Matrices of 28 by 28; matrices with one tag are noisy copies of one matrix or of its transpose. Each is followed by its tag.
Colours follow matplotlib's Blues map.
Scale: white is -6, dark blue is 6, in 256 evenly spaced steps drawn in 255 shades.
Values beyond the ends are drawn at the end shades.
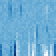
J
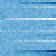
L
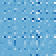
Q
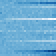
L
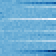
L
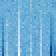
L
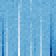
L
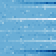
L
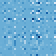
Q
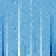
L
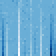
L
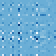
Q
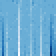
L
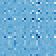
Q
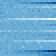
L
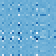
Q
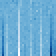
L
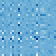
Q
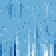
J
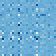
Q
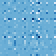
Q
